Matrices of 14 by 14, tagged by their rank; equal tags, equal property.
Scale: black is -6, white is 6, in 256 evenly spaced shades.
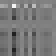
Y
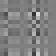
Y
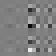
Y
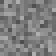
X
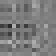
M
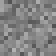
X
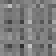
M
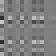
Y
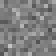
X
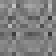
M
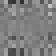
M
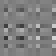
Y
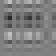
Y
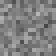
X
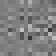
M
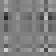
Y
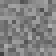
X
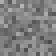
X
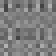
M
